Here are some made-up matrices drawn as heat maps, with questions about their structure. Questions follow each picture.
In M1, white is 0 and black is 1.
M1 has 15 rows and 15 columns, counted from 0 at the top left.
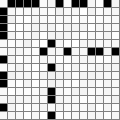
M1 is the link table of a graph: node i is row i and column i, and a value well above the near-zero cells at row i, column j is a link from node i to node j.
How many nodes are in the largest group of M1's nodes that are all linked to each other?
2
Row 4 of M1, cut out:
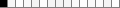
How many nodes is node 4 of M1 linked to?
1
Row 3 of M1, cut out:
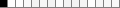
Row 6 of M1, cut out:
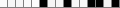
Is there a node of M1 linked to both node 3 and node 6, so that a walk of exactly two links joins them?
no
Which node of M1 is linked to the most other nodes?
node 0
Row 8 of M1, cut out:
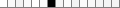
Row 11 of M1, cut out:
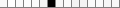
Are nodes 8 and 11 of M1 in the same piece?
yes
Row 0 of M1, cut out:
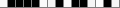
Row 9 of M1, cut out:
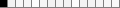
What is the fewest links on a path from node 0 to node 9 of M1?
1
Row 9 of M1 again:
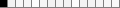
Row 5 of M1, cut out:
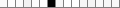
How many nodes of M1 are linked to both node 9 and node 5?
0
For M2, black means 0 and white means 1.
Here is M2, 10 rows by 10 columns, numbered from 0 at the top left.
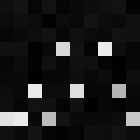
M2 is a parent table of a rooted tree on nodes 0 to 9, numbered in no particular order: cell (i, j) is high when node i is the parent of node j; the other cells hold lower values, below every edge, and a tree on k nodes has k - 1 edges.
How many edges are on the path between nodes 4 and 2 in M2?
4
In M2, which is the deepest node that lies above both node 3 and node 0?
8
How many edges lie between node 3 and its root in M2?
2
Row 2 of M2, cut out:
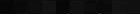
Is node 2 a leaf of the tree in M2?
yes
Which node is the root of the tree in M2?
6
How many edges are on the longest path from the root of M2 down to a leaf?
3
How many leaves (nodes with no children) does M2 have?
7
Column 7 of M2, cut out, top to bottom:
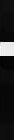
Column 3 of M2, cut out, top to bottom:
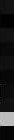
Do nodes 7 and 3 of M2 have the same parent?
no
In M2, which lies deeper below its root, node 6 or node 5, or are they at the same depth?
node 5
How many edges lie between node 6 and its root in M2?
0
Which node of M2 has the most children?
8
